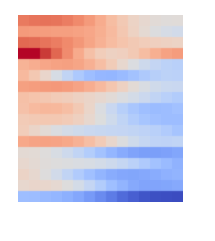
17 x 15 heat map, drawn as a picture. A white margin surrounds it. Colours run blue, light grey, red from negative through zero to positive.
Roughest part: bottom middle. Ninth with the lowest average: bottom right. Average level on the scale: 50%. Slope: up to the top left. Ninth with the highest average: top left.
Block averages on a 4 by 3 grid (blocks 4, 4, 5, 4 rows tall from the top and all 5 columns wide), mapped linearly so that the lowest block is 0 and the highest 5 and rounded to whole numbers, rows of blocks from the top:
5 4 3
4 3 2
3 2 1
2 1 0
